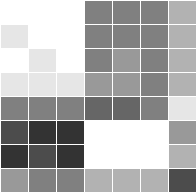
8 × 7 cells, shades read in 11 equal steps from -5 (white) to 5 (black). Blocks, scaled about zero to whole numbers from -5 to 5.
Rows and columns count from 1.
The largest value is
3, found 4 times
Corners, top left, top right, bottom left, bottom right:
-5 -2 -1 2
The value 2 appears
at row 6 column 1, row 7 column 2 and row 8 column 7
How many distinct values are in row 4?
4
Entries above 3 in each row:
0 0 0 0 0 0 0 0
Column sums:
-14 -13 -13 -12 -13 -12 -13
